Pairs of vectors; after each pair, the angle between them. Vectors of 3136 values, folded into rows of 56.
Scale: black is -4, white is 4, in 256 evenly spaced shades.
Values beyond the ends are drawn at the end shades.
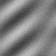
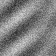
nearly opposite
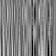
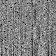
partly aligned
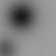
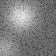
nearly opposite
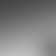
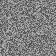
orthogonal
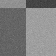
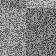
partly opposed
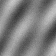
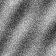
nearly parallel
